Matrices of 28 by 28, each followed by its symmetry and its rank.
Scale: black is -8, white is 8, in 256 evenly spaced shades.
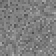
symmetric, full rank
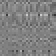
neither, rank three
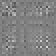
symmetric, rank three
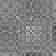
symmetric, rank three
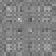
symmetric, rank three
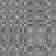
symmetric, rank two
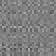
neither, rank three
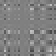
symmetric, rank two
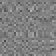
neither, rank five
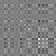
symmetric, rank two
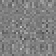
neither, rank five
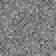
symmetric, full rank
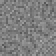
symmetric, full rank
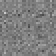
neither, rank five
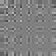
symmetric, rank two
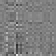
neither, rank three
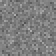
symmetric, full rank
